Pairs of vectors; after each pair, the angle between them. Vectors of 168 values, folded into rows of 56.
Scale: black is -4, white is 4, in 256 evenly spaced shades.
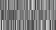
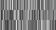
partly aligned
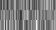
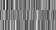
partly aligned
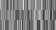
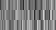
nearly opposite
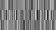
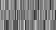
partly opposed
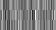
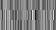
nearly opposite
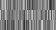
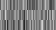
nearly parallel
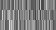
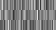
partly opposed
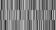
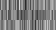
partly opposed
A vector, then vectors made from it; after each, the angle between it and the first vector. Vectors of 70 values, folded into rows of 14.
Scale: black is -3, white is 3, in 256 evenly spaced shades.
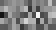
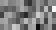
partly aligned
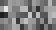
nearly parallel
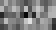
partly aligned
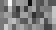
orthogonal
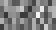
partly aligned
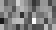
orthogonal
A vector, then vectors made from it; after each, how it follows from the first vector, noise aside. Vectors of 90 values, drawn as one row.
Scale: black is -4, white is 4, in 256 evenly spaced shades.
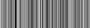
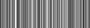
negated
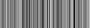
reversed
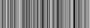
reversed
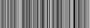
reversed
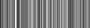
negated
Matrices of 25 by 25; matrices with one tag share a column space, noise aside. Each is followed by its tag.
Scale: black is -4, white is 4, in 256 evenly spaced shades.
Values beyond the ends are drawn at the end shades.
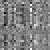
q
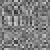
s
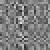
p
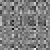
s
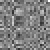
s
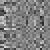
s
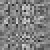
p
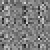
p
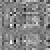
q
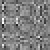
p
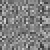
p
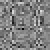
s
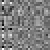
s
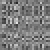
p
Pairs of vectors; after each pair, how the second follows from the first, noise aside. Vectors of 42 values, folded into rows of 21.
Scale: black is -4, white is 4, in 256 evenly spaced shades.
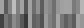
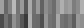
copied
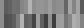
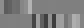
partly zeroed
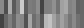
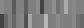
partly zeroed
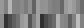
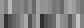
copied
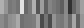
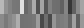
copied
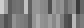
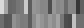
copied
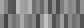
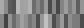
copied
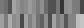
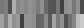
copied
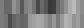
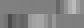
partly zeroed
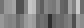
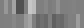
partly zeroed
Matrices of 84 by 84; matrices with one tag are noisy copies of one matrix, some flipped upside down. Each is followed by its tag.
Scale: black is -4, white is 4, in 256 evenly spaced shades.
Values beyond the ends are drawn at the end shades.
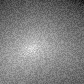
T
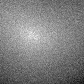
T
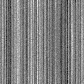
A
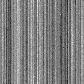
A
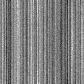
A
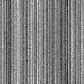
A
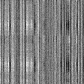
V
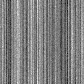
A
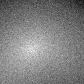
T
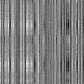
V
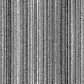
A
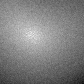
T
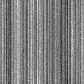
A
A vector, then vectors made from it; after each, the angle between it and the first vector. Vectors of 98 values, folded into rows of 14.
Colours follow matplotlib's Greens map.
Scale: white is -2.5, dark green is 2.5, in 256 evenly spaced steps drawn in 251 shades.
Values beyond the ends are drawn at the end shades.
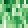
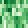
nearly parallel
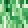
nearly parallel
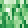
nearly opposite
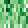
partly aligned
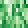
nearly opposite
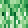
orthogonal
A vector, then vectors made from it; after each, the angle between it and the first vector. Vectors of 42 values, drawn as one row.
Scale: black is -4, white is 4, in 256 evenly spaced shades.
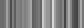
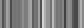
nearly parallel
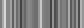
orthogonal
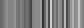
partly opposed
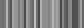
partly aligned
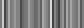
orthogonal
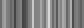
orthogonal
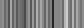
partly opposed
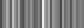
partly aligned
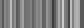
partly opposed
